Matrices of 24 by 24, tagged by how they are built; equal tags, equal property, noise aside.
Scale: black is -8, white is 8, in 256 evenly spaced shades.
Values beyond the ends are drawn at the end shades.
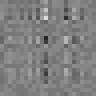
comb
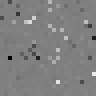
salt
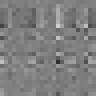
comb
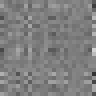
comb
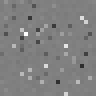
salt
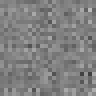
comb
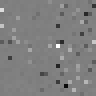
salt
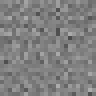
comb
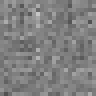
comb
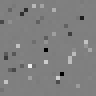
salt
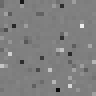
salt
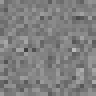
comb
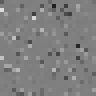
salt
